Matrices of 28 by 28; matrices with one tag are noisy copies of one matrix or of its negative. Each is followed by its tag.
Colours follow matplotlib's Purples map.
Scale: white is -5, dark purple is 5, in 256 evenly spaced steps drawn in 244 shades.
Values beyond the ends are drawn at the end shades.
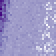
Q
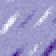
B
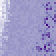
Q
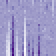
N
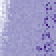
Q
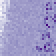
Q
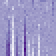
N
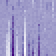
N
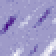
B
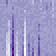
N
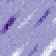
B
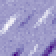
B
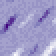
B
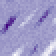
B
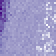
Q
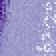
Q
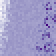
Q
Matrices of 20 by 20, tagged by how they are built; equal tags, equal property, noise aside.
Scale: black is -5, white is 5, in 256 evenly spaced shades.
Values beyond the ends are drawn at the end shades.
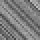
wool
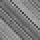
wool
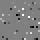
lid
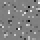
lid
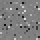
lid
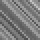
wool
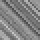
wool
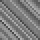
wool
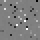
lid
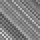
wool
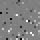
lid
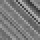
wool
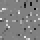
lid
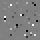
lid
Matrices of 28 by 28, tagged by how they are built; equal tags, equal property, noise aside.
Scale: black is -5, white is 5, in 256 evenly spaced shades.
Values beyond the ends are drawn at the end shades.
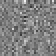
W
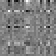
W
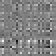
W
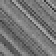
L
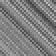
L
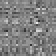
W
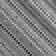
L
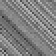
L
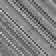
L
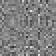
W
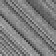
L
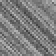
L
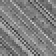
L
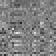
W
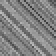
L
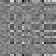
W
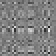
W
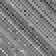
L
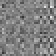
W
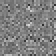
W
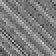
L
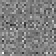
W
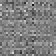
W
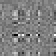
W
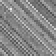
L
